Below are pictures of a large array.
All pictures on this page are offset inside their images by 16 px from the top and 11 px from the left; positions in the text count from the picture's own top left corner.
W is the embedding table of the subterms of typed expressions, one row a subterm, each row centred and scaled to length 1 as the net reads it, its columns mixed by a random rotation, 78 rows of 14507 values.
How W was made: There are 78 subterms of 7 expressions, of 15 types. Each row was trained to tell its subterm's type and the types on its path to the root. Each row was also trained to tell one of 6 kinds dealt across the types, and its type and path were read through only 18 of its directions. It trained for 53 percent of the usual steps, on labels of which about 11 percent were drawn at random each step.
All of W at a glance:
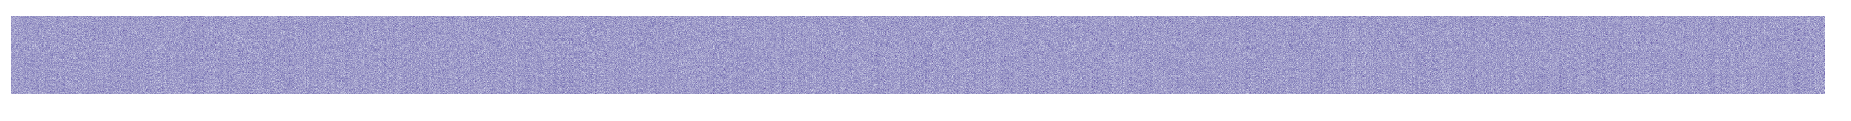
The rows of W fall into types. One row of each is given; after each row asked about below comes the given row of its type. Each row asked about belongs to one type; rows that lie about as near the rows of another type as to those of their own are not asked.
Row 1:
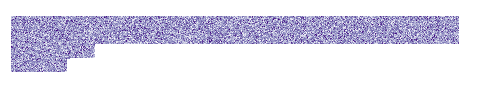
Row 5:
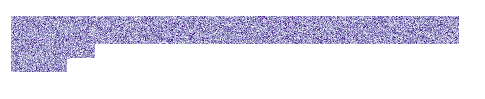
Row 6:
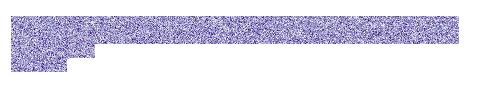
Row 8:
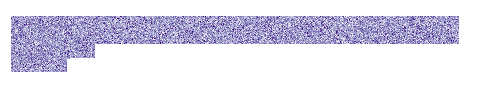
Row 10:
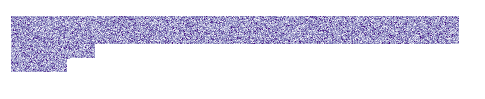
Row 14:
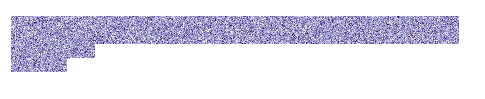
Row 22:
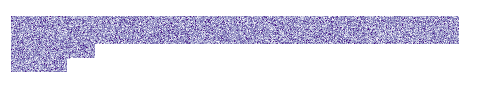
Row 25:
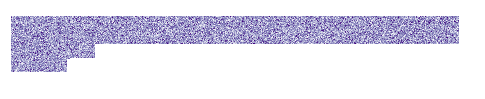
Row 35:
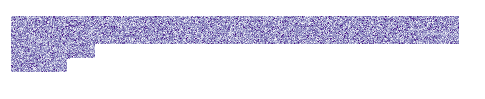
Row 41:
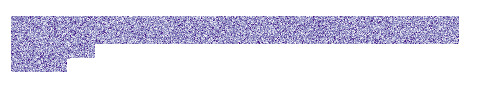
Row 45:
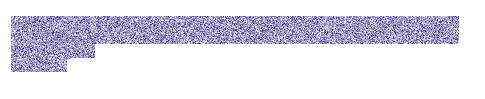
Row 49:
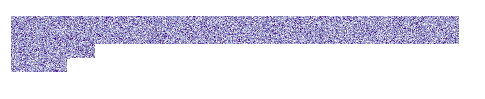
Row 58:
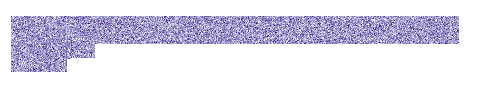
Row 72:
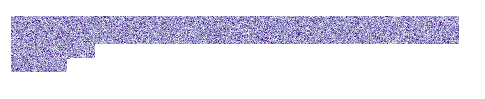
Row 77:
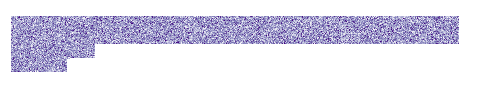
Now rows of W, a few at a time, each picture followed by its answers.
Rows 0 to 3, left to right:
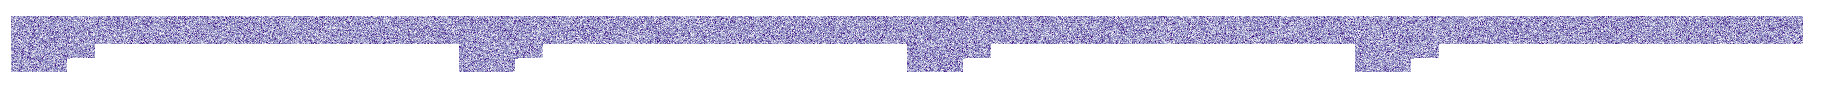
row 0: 45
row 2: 22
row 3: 5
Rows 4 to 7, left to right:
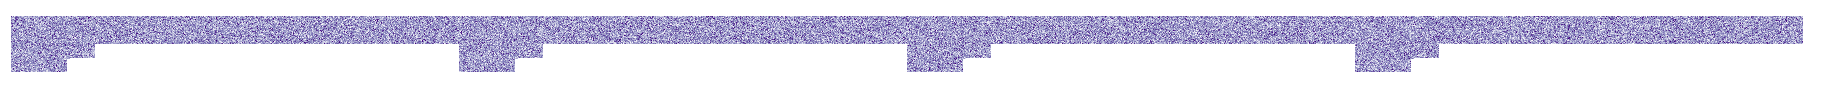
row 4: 1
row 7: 58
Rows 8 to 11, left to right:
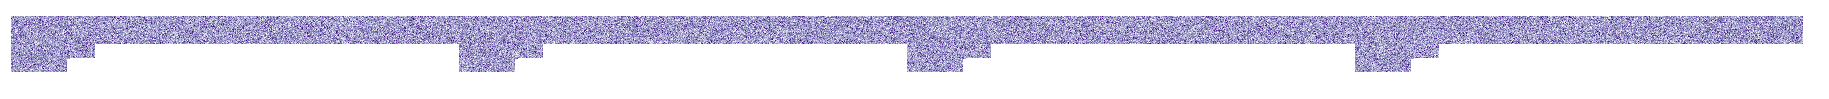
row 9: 25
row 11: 1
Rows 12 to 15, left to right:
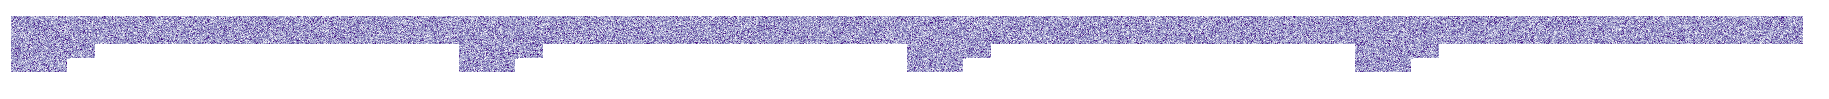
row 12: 22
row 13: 49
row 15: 77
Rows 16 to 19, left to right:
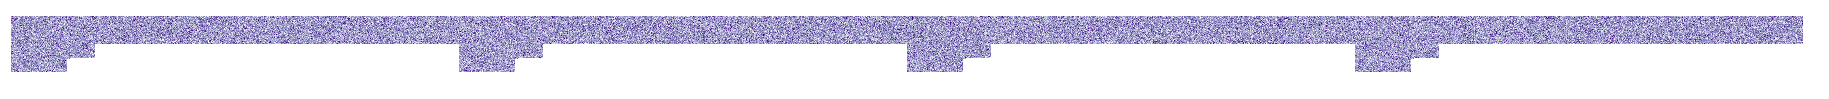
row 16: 35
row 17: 14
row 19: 5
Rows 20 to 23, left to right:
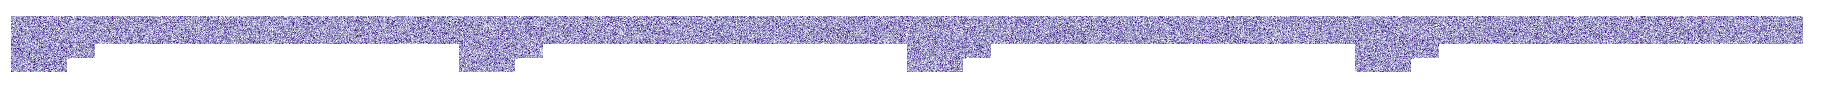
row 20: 22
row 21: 1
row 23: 49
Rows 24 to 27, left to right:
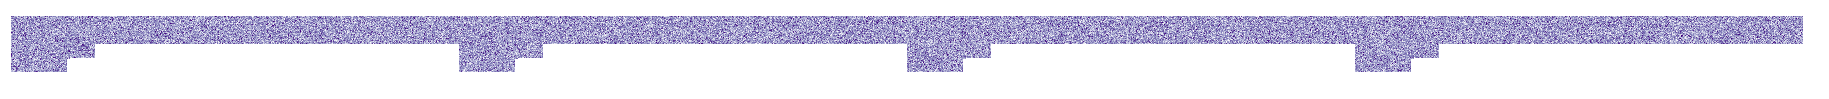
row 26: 8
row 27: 8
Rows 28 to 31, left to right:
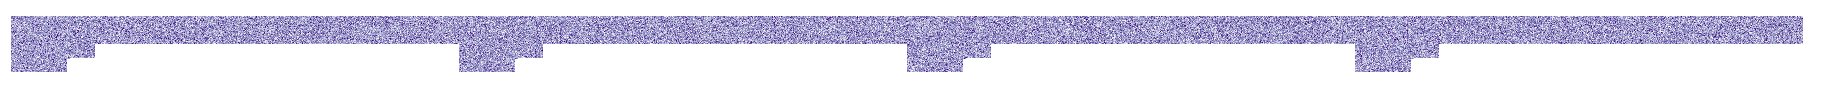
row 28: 41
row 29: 10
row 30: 25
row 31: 58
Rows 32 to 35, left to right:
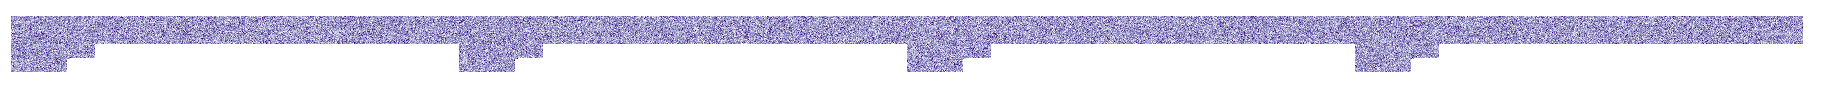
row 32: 25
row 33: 72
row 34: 10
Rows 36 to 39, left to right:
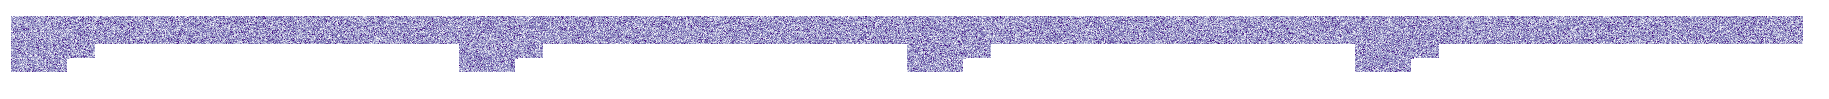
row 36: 5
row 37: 35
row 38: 77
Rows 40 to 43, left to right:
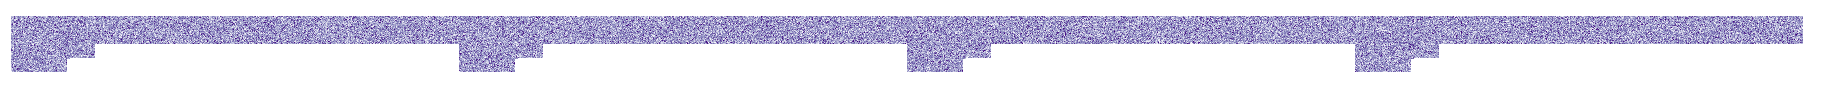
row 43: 25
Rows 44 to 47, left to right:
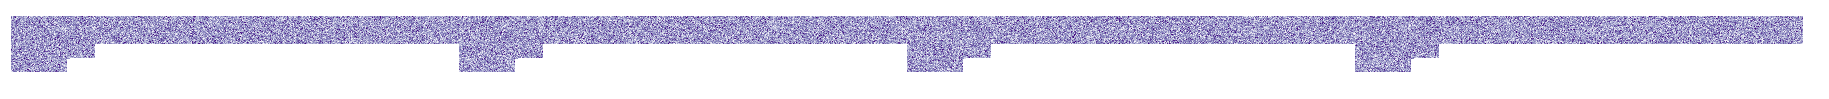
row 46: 77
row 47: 58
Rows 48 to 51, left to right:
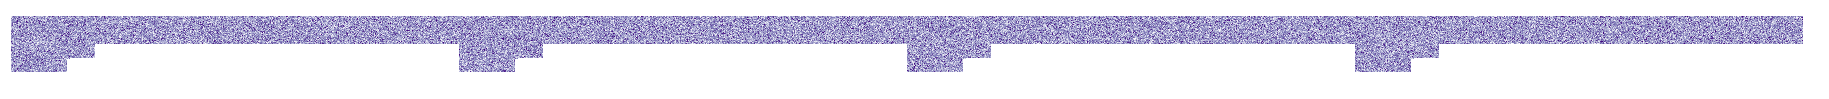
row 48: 8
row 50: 35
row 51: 41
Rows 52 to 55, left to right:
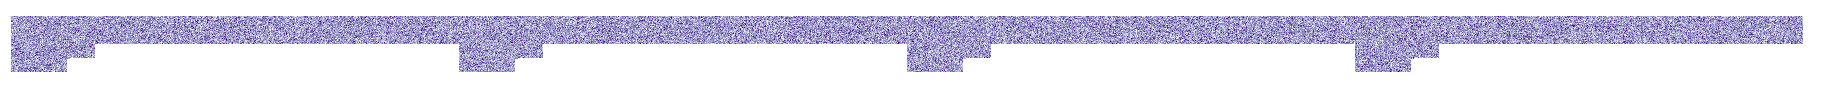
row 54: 45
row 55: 8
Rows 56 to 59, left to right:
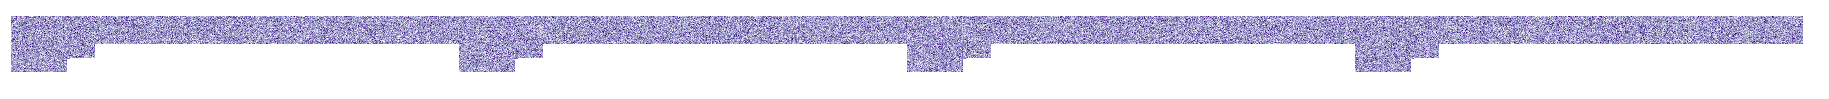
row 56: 58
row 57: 49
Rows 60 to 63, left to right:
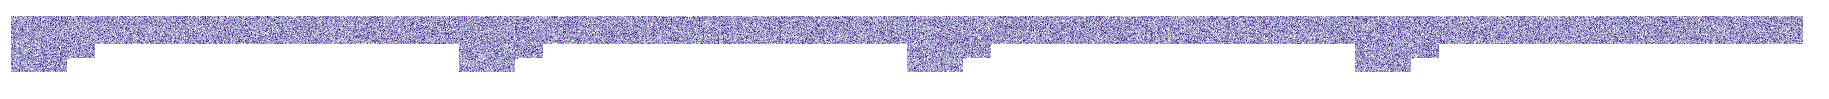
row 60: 49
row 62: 14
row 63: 41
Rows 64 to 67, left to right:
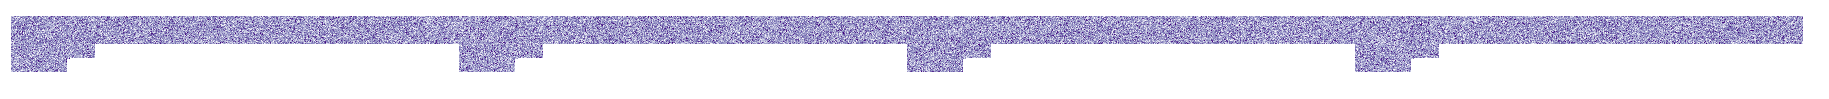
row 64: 45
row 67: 8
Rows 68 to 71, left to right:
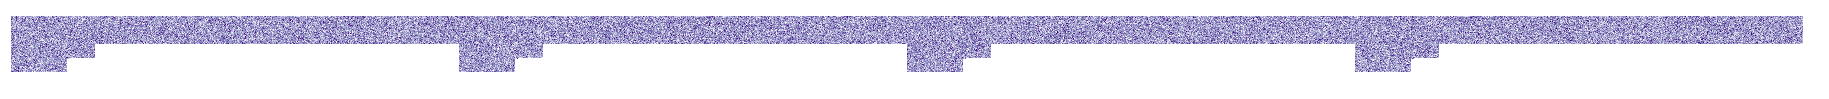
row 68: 14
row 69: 41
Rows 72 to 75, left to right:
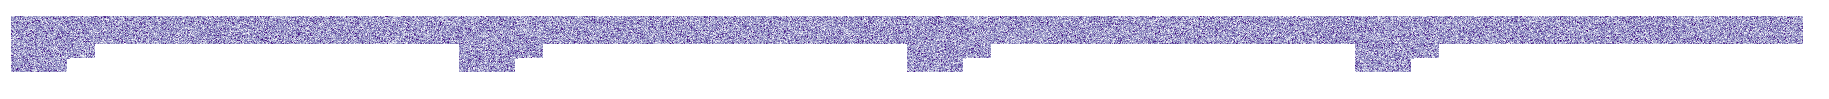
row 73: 49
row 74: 14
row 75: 41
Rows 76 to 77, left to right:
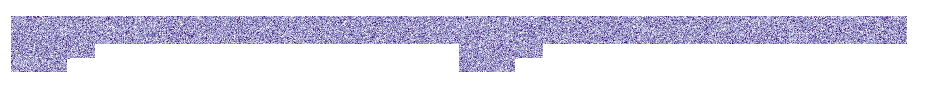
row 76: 5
